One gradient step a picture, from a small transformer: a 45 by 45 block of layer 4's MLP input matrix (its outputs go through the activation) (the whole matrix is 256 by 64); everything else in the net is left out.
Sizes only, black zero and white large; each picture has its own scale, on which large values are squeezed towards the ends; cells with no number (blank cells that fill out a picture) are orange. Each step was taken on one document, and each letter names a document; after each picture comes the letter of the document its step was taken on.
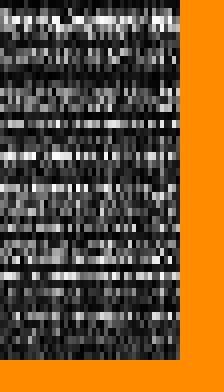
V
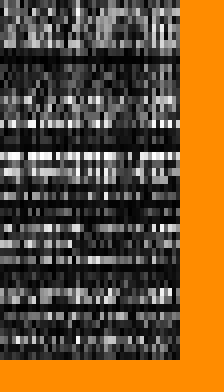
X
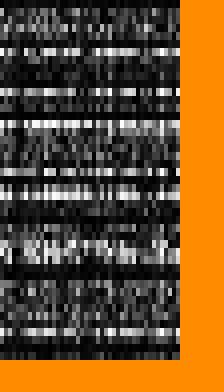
V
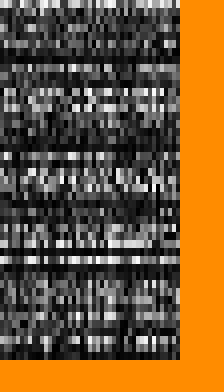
X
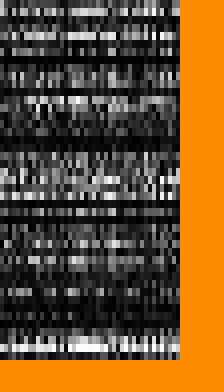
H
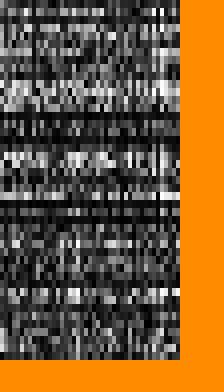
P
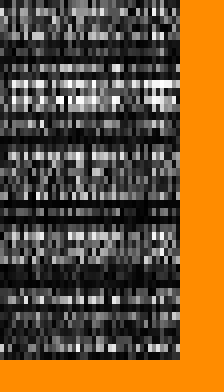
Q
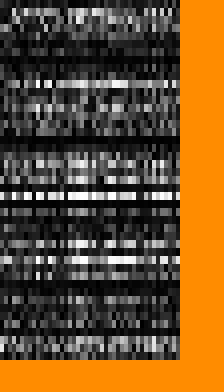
H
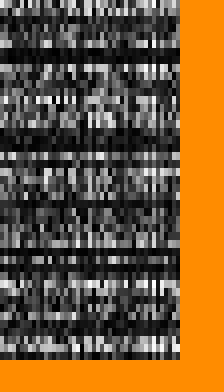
X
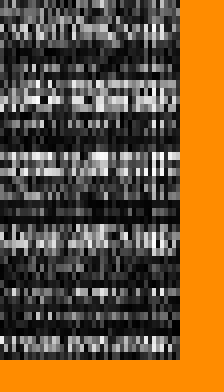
Q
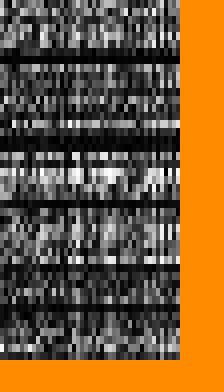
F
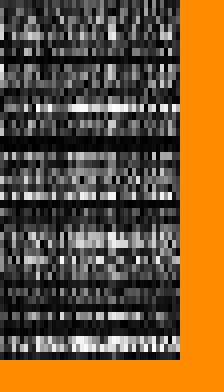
H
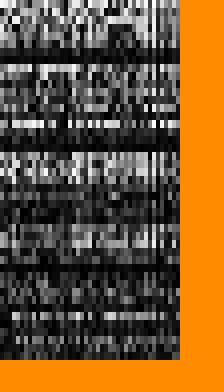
F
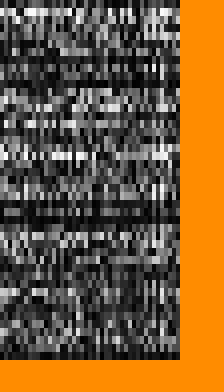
P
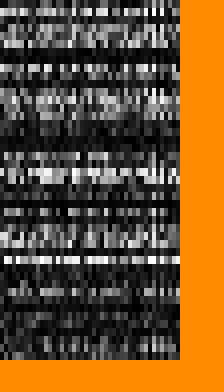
F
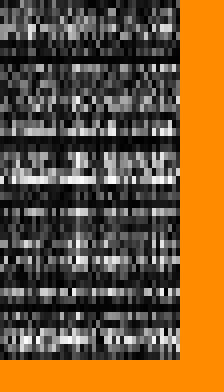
H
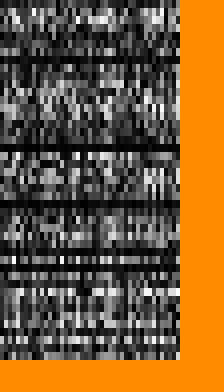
X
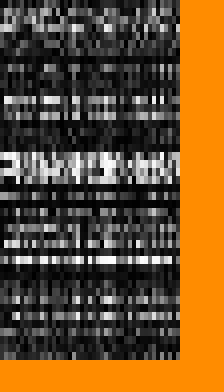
X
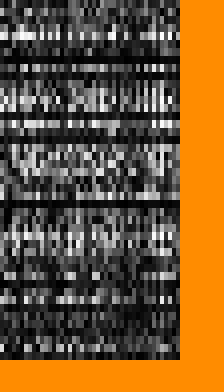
Q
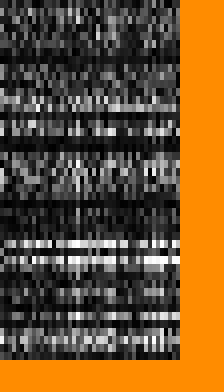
P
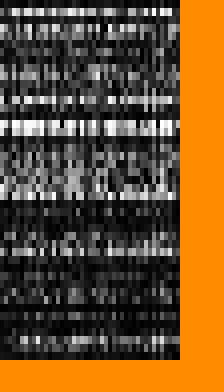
Q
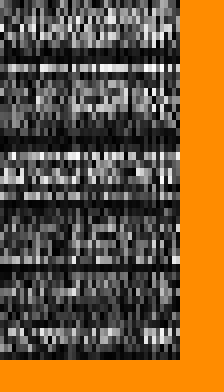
X
